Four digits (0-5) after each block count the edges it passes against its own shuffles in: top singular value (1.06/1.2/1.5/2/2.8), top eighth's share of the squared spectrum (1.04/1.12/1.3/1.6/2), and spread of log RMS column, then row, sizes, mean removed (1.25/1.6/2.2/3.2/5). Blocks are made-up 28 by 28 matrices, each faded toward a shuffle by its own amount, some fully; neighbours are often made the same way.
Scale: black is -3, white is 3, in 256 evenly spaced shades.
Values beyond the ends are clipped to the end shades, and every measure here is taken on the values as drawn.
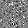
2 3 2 0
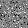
0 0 0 0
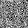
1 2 0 0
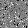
0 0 0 0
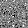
2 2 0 0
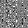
1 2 3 0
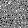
0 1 0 0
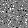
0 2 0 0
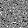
1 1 0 0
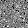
0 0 0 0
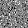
0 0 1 0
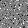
0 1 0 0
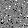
0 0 0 0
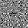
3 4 1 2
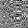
3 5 2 2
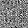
3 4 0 2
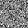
3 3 0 0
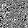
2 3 1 1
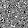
1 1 0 1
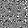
2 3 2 2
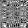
4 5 3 2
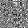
3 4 1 1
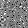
1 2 0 0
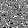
0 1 0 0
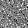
1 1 0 0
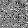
2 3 1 1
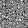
1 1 0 0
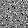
0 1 0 0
